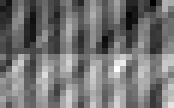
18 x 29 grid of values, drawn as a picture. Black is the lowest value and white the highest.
The values follow a bell shape. Stripes running up and down repeat 7 times from left to right. The bottom part is higher, past a seam about 50% of the way down.
